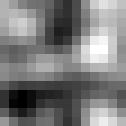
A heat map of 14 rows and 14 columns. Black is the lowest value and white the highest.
No lone cell stands out from its neighbours. The field is mottled with small blotches. Overall the values sit about 50% of the way up the scale.
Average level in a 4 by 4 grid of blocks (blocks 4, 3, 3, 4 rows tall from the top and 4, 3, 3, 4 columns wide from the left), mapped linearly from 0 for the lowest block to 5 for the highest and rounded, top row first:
4 1 1 4 / 2 2 3 5 / 2 2 2 3 / 0 1 1 3
